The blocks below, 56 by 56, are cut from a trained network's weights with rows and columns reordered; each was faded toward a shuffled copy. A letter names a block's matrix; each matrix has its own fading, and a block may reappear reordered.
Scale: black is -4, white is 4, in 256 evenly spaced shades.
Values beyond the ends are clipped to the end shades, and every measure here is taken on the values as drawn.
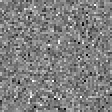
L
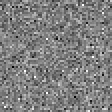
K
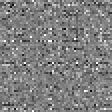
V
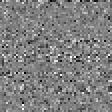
V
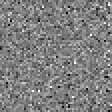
L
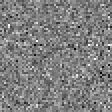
L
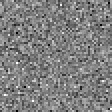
K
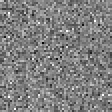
K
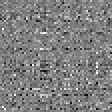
V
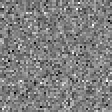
L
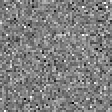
L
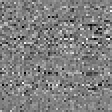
V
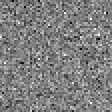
K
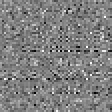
V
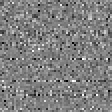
V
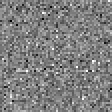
L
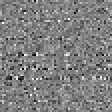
V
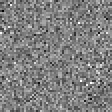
K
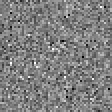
K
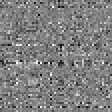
V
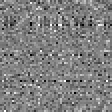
V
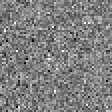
K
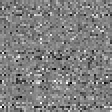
V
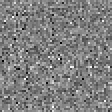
L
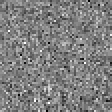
K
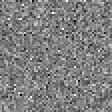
K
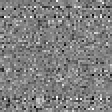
V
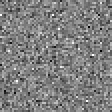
K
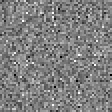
K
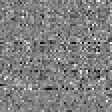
V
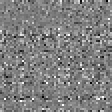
V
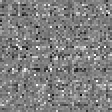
V
